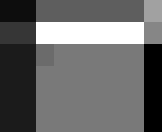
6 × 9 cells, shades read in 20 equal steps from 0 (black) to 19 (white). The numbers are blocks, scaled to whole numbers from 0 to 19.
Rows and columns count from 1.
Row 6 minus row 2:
-2 -2 -10 -10 -10 -10 -10 -10 -10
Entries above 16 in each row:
0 6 0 0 0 0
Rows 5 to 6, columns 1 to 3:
2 2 9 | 2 2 9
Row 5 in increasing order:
0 2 2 9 9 9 9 9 9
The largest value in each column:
4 4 19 19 19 19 19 19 12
